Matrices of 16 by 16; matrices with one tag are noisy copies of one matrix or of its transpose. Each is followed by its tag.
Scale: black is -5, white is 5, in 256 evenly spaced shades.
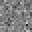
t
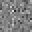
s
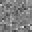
t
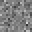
t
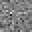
s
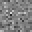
s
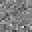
t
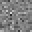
s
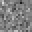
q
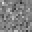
q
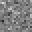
q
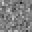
q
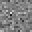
s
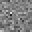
s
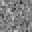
q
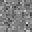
t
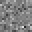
t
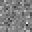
t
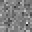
t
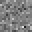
t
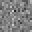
s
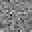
s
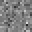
t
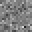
t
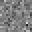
t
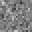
q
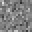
q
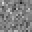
q
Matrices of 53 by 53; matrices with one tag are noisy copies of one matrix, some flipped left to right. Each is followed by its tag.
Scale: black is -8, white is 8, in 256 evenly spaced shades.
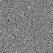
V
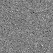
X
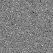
X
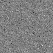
X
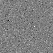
V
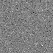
X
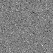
X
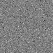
V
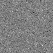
X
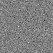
V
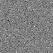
V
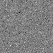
X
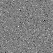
V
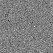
V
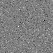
V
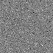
X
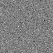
V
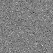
X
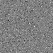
V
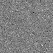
X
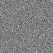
V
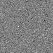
V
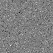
X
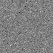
X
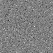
V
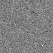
X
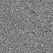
X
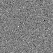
V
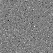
V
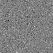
V
